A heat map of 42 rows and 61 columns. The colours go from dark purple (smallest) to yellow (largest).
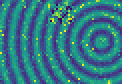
Roughest part: top middle. Slope: none. Odd rows or columns: none. Odd patch: rougher, in the top middle. Rings: centred on the middle right.
